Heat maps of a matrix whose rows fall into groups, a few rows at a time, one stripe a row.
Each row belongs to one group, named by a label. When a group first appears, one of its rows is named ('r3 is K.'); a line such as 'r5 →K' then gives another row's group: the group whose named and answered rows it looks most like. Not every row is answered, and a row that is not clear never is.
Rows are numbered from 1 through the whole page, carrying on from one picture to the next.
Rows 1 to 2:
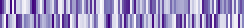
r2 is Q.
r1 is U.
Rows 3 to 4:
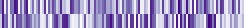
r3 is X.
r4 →Q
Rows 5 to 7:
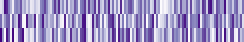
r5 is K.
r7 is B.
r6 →B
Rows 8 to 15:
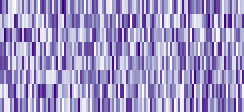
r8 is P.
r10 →Q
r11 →U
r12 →P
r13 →K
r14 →X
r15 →X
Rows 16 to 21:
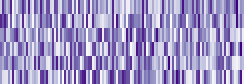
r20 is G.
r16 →P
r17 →P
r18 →G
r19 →B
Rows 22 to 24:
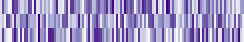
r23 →X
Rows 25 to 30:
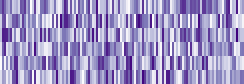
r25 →P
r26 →G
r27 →P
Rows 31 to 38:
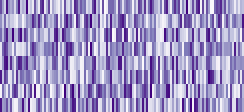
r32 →U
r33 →Q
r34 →U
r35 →Q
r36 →Q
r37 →G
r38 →P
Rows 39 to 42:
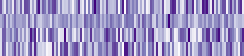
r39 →X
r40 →G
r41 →U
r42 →G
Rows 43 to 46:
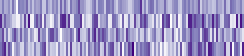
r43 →B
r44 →P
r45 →X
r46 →K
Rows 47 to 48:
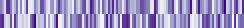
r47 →K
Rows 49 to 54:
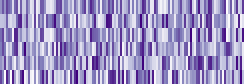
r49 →K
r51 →K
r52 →G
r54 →B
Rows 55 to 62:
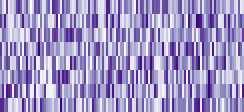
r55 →Q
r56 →P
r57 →U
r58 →X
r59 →B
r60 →Q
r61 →K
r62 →P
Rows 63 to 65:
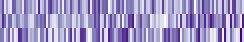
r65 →B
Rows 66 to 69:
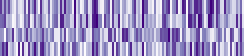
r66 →P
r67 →P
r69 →P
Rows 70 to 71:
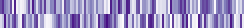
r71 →G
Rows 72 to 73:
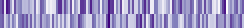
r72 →K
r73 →B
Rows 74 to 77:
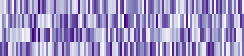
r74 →X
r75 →G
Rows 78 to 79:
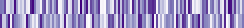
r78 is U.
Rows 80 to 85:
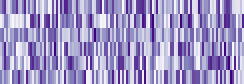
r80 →G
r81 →U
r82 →X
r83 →U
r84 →U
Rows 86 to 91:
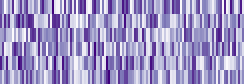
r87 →Q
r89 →X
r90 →Q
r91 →Q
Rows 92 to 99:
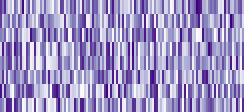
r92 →P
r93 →B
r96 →K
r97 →X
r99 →K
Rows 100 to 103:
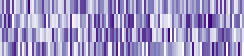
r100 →B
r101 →K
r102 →G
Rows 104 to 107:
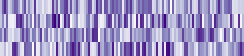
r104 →G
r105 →Q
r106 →P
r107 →G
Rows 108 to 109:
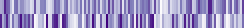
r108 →K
